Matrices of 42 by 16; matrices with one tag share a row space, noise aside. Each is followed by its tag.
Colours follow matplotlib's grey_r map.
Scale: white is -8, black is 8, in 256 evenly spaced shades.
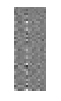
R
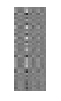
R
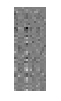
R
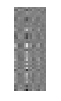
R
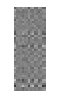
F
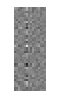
R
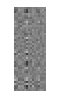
R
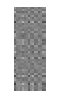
F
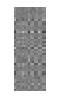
F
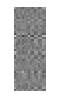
F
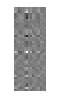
R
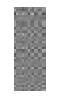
F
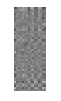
F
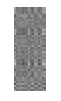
F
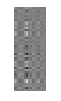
R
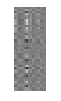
R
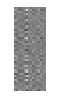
R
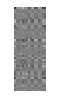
F
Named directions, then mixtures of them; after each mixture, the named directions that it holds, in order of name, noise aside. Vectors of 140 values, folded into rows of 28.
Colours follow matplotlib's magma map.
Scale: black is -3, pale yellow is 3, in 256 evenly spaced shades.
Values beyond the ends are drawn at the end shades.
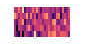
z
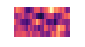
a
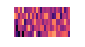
z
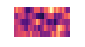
a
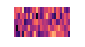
a, z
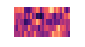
a, z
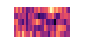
a, z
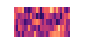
a, z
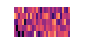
z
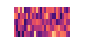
a, z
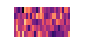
a, z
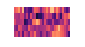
a, z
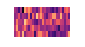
a, z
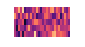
a, z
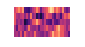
a, z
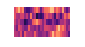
a, z
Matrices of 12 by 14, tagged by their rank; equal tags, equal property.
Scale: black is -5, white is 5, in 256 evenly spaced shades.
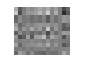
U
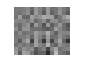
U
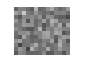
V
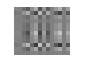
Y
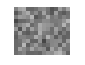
V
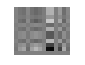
Y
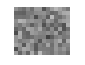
V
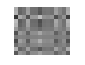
Y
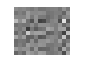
U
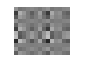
Y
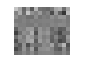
U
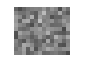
V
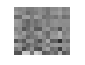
U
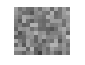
V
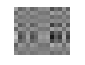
Y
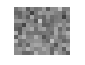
V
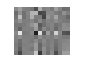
U
